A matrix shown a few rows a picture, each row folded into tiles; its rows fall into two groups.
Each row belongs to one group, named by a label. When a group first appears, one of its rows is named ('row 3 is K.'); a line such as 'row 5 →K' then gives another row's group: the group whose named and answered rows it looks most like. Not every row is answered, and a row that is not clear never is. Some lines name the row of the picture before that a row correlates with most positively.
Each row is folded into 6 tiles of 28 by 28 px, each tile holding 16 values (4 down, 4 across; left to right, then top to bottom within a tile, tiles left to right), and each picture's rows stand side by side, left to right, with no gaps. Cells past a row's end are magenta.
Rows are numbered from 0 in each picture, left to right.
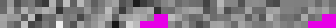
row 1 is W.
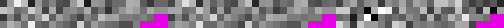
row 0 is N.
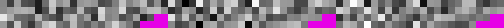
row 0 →W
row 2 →N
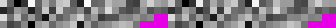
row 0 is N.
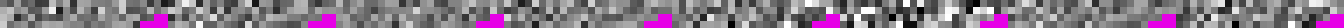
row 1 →N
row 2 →W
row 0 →W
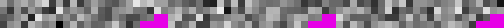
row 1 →W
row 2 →W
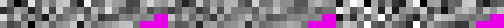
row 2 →N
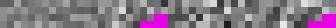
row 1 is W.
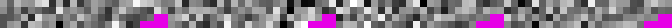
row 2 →N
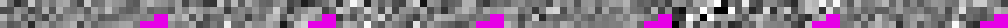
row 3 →W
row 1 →W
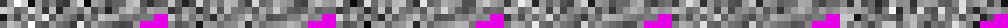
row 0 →N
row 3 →N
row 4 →N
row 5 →W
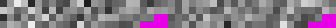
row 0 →N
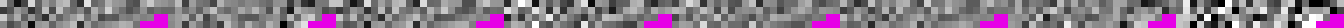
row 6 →W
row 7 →W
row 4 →N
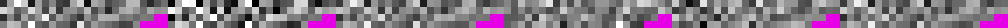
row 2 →N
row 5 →N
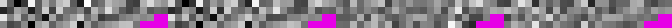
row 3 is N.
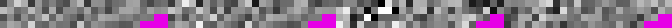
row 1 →N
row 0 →N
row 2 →W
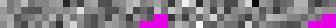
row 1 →N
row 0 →W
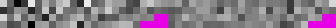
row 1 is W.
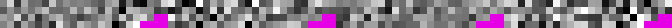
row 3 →W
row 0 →W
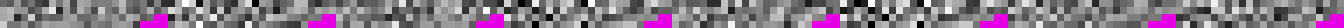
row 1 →N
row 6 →N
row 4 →W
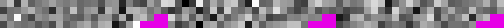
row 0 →W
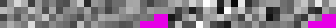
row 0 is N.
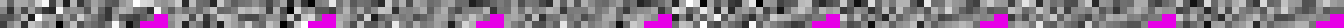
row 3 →W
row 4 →N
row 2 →W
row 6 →N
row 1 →W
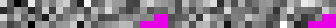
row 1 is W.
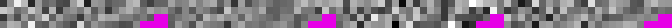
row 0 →N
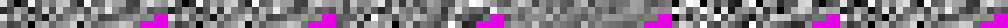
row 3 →N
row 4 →N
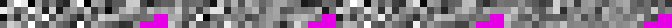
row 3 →W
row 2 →N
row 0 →N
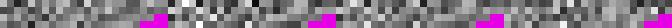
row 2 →N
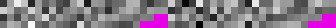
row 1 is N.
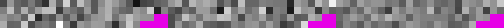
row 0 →W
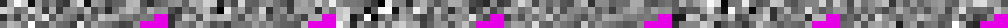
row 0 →N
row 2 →W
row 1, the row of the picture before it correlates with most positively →1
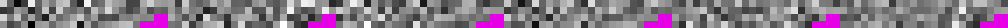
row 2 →N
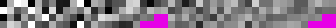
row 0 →N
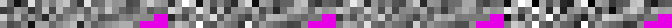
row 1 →N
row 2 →N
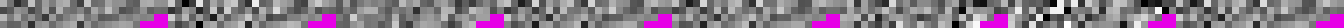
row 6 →W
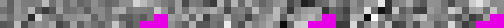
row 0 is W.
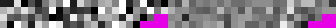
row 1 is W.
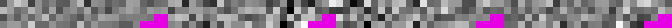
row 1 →W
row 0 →N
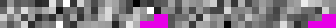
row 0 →W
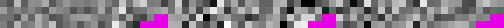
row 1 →W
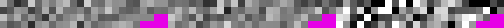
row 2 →W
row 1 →W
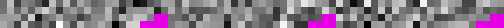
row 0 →W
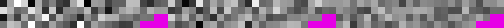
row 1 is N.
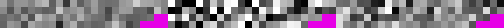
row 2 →W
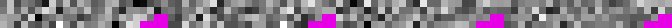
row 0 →W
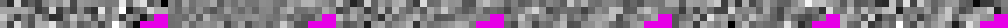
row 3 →W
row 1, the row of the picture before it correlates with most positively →1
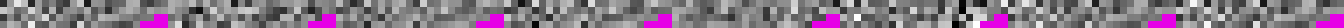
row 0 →N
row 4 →W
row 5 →W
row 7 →N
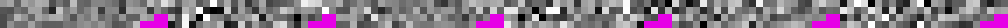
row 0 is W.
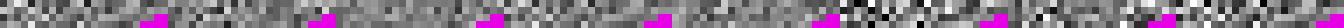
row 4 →W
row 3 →N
